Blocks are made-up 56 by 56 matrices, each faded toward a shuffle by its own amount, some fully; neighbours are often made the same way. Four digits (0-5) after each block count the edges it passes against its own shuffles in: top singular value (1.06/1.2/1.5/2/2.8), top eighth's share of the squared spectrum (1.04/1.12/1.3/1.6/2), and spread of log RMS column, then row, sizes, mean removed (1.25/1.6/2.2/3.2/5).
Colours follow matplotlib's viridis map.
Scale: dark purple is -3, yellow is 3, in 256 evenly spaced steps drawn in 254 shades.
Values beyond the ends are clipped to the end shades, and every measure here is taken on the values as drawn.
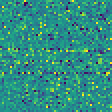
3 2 1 2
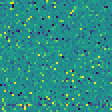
2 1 0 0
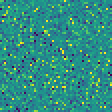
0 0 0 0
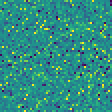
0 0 0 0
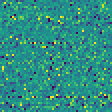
2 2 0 2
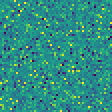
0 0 0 0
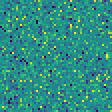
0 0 0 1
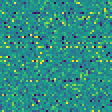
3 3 0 3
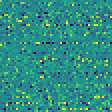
2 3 0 3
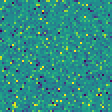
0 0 0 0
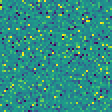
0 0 0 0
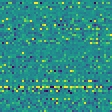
3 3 0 4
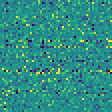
2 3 1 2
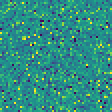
1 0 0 0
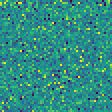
2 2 0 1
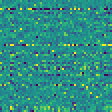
4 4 1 3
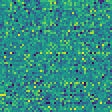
3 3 1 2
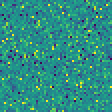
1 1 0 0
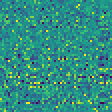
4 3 1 3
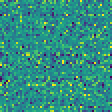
3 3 2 3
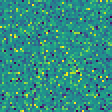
1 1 0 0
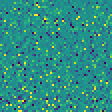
3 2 1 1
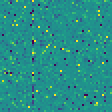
3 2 1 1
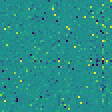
3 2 1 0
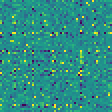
4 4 2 2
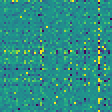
4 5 3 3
